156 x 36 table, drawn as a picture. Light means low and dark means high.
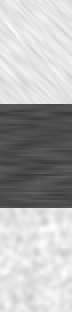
It is made of 3 by 1 panels. Panel 1,1: very low, slanting down to the right, faint in contrast. Panel 2,1: high, streaked across, faint in contrast. Panel 3,1: very low, blotchy, faint in contrast.
